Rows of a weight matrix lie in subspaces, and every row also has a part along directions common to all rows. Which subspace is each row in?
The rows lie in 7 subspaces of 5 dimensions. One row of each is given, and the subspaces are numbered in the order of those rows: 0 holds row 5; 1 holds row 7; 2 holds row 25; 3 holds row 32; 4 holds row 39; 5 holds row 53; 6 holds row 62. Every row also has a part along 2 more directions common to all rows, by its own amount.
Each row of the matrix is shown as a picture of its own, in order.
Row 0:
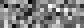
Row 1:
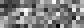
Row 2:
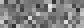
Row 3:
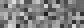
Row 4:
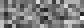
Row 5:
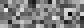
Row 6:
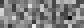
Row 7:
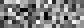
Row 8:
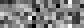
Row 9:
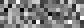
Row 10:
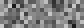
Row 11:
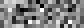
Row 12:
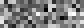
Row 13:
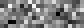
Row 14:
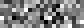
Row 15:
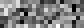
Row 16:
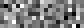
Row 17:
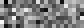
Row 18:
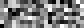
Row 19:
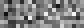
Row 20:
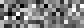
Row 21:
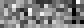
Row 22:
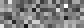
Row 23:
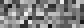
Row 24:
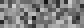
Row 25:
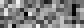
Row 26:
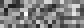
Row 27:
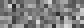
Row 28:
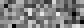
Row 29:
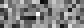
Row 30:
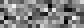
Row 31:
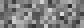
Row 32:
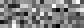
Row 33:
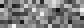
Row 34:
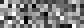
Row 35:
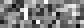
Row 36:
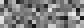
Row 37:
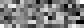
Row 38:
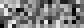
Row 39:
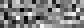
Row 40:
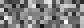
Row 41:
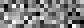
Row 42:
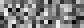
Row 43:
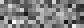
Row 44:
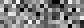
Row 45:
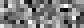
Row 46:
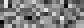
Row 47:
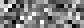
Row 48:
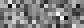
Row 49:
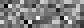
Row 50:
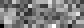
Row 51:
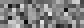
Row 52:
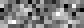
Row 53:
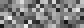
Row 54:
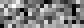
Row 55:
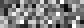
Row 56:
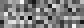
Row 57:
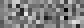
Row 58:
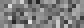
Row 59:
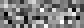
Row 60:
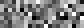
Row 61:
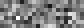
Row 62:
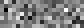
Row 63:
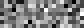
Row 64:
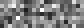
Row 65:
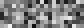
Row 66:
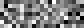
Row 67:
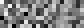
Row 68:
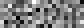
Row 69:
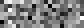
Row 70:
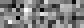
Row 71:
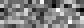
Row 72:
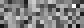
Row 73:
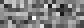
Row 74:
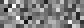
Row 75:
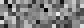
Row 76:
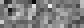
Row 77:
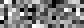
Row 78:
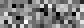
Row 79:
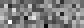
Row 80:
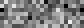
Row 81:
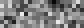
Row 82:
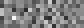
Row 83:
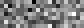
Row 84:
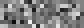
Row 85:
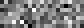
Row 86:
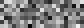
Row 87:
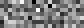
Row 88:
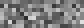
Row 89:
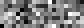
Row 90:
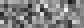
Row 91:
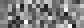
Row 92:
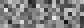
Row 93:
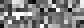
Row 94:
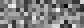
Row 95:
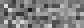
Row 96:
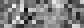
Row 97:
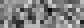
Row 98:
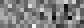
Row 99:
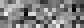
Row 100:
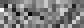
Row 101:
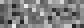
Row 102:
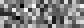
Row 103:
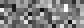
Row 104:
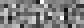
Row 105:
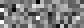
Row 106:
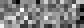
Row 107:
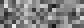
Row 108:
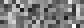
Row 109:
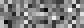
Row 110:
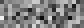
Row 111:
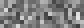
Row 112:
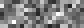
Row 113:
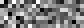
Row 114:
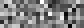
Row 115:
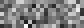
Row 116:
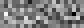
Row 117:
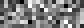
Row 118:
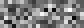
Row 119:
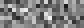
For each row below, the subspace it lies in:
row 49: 5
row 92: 0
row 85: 5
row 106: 2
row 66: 1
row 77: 6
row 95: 4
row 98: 1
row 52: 3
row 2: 0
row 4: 5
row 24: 1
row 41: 6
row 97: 3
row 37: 0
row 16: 6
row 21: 2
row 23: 2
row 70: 2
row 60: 3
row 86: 0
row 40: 0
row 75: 5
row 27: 5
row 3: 4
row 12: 0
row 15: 2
